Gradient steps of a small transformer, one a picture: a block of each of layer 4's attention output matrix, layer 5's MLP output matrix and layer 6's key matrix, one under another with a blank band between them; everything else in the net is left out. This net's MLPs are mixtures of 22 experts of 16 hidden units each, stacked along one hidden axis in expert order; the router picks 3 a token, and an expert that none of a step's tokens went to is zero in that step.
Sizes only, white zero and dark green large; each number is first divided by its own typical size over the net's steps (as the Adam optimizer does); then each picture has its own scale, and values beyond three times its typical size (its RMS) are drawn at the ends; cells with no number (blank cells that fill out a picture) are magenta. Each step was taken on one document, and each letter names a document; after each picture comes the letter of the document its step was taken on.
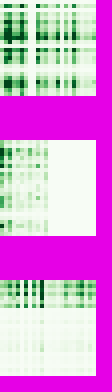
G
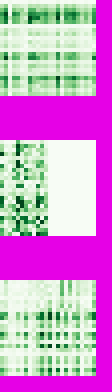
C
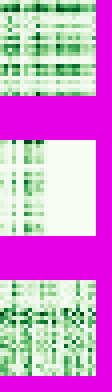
C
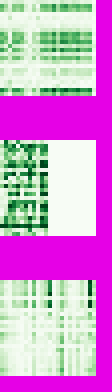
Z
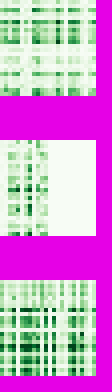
C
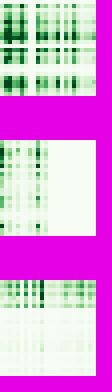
G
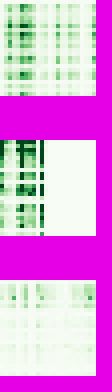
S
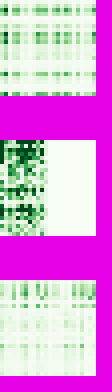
S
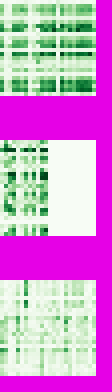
Z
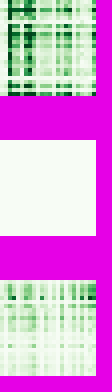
S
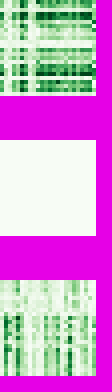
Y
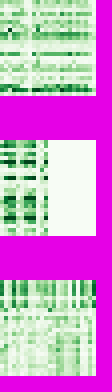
Z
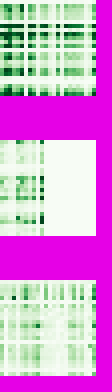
S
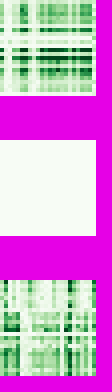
Y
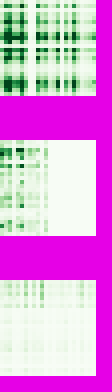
G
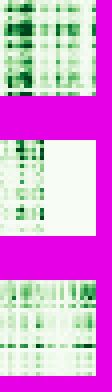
S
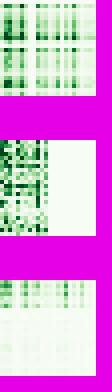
G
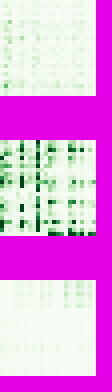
G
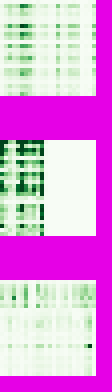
S
